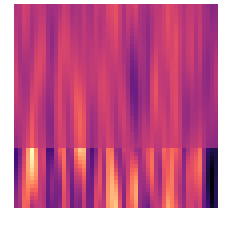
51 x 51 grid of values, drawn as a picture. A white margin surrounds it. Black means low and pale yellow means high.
Histogram: heavy tails on both sides. Grain: streaks running down. Seam: horizontal, 70% of the way down, the top part calmer.
